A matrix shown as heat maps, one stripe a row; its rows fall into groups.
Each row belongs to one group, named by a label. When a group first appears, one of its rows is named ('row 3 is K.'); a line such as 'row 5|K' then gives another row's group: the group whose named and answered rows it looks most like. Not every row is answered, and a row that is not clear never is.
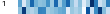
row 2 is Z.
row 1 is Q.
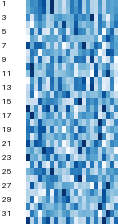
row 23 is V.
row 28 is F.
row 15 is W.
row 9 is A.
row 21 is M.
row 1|M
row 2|M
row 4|Q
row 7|M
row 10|Z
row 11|Z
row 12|A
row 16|V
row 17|Z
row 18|Q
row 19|M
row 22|W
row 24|A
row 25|M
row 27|Z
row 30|Q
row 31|Z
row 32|V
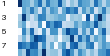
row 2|A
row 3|Z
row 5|A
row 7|M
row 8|M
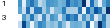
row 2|V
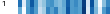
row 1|Q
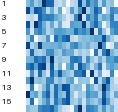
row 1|W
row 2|M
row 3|W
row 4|M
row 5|Q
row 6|F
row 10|M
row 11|A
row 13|F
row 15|F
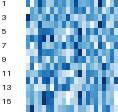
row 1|Q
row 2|A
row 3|V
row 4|Q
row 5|W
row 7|Q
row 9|A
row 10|F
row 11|W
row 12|V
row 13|F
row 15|W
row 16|Z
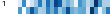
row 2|Q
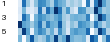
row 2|F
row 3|Z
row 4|V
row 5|Z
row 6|Q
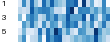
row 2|W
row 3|Q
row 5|F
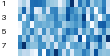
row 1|W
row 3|Q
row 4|Z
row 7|Z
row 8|F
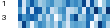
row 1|Q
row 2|V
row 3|M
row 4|Z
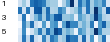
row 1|W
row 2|V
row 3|F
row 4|A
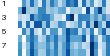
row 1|A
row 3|W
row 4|V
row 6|Q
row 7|Q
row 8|Q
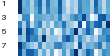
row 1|V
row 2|V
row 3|Z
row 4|V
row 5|M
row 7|V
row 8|M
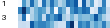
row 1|A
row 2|Z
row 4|W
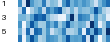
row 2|F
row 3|W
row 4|Q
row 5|V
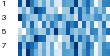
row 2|W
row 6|W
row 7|M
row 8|M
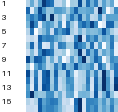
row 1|W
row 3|M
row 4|Z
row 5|F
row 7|A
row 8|W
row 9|M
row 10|Q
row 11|V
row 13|V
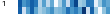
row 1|M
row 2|Q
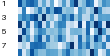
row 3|M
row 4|V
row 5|Z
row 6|V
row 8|Q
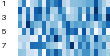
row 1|F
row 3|V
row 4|M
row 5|A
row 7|W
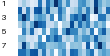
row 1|F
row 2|V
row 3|Z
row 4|W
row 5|A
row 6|F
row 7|Z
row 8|M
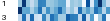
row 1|Z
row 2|V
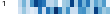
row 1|W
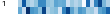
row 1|Z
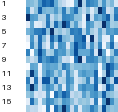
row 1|W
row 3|V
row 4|F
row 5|M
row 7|A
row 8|Q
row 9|W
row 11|Z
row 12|V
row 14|F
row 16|F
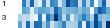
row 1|A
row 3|F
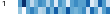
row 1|Z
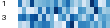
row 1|Q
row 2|F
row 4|W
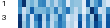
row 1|Z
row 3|V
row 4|V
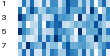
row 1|A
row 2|Q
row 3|V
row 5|V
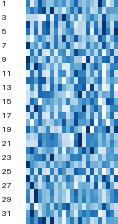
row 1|Q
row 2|M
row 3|F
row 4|V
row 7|V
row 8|A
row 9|V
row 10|M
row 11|A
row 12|M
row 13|A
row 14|W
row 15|Z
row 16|M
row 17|A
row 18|Q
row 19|V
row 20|W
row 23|M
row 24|V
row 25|A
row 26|V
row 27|Z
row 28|M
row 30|F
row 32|M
